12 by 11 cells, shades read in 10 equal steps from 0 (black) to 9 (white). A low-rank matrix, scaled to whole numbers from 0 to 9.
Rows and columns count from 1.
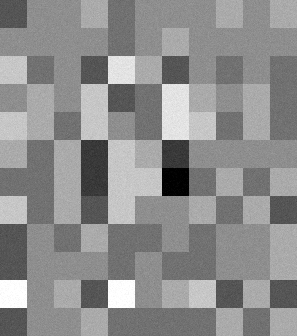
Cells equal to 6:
28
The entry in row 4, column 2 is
6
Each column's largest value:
9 6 6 7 9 7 8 7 6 6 6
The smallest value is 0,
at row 7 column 7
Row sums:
55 55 54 59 62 53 50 56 51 51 62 51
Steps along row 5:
down down up down down up down down up down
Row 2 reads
5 5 5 5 4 5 6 5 5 5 5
